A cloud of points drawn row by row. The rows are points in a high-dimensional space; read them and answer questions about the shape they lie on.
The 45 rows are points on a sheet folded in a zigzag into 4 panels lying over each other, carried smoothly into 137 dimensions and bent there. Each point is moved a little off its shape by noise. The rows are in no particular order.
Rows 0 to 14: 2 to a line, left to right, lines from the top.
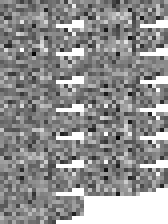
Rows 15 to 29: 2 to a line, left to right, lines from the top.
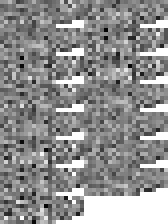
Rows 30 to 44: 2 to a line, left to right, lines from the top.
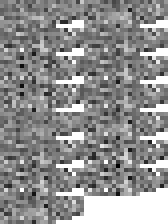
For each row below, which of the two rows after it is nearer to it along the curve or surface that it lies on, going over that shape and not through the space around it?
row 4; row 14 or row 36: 36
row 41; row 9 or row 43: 9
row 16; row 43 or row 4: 43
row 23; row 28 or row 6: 28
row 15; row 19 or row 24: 19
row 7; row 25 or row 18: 18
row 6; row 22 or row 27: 27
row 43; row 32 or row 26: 32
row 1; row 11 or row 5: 5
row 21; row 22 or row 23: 23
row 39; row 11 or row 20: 20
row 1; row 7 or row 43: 43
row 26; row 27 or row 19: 19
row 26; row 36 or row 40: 36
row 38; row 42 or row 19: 19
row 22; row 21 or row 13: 13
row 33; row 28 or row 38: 28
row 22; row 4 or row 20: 20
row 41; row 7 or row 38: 7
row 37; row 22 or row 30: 30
